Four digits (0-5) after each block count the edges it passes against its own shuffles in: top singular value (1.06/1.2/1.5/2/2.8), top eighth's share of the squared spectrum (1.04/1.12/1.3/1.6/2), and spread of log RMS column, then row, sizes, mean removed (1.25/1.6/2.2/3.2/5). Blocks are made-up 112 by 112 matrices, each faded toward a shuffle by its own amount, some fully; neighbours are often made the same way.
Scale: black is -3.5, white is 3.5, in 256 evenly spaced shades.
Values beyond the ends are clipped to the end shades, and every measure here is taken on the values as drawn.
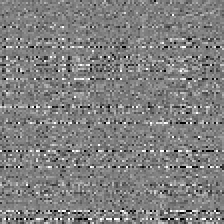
4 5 1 4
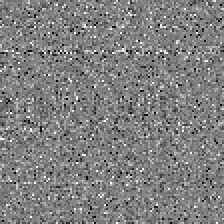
3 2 0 2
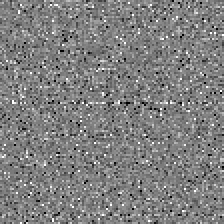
3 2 0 2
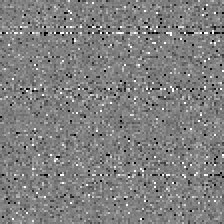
4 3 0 2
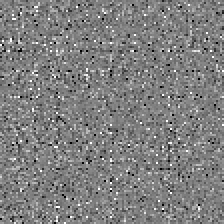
2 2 2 2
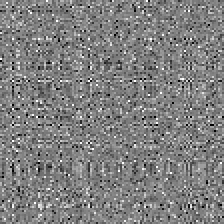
5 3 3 3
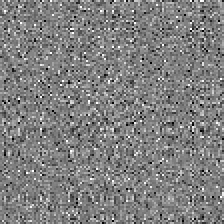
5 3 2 2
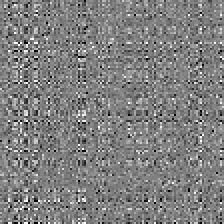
5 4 4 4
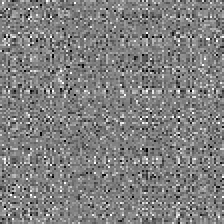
5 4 3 3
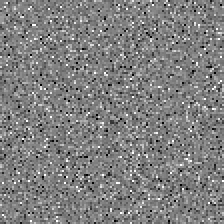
2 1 0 0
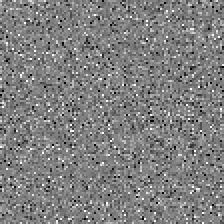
4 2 1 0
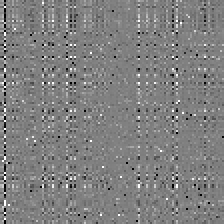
5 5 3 3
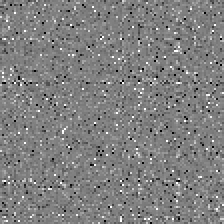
4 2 1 1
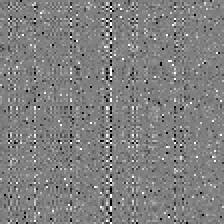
5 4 3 2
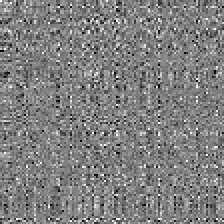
5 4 3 3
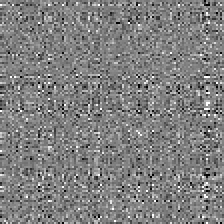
5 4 3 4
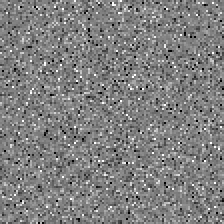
1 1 0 0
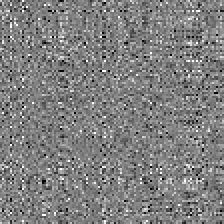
5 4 3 3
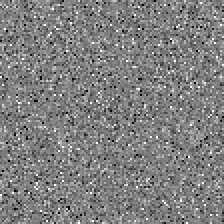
2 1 0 0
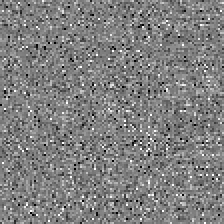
4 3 2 2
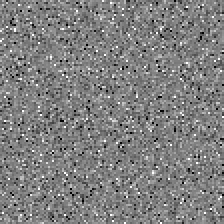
0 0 0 0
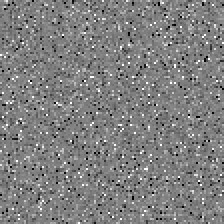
2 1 0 0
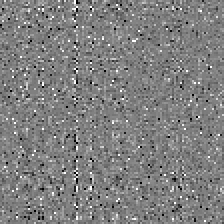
4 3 2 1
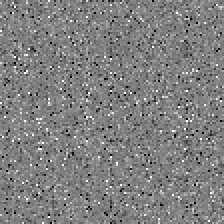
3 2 1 0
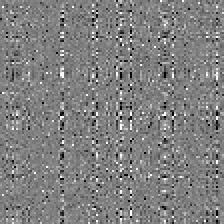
5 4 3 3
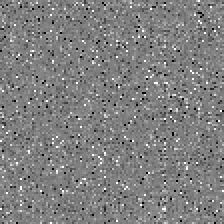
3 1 1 0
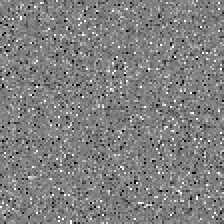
2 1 0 0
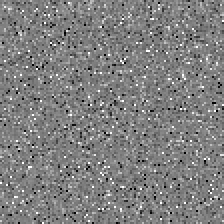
1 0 0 0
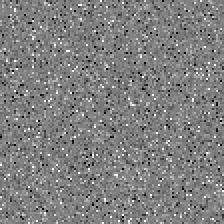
1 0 0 0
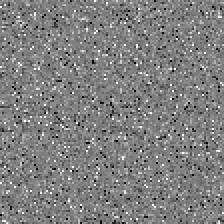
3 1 0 0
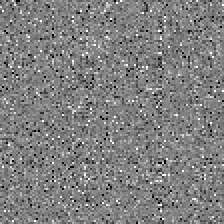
4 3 2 1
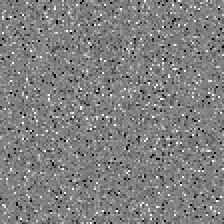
2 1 0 0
